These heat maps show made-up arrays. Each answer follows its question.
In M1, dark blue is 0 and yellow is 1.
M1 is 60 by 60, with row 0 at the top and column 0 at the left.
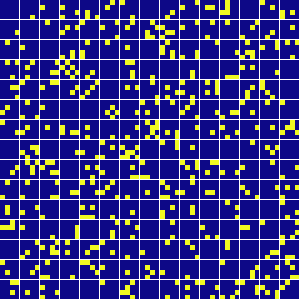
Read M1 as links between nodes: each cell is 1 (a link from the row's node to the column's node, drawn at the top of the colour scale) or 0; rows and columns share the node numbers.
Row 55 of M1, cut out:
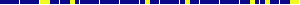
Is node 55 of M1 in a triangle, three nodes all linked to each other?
yes
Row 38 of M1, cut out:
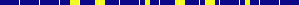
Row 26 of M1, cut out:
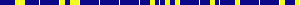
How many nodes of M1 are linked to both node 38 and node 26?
4
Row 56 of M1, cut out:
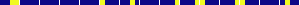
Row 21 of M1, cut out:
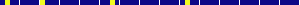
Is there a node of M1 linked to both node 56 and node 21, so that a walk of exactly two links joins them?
no
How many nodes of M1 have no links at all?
0
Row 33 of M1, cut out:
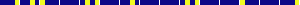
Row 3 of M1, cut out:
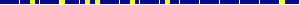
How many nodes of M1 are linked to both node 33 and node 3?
4
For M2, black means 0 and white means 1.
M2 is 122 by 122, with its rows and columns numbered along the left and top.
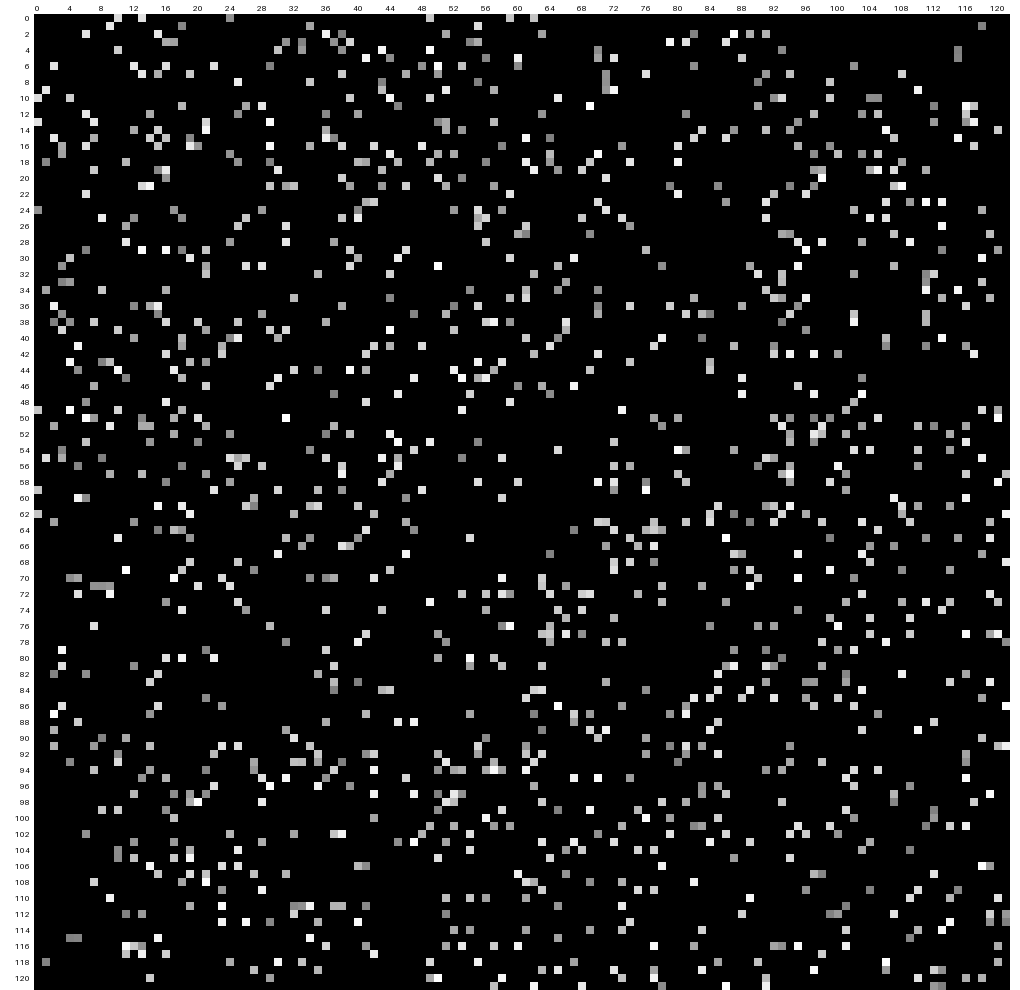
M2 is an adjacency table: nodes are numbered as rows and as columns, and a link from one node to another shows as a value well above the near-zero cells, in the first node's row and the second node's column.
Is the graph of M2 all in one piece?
yes
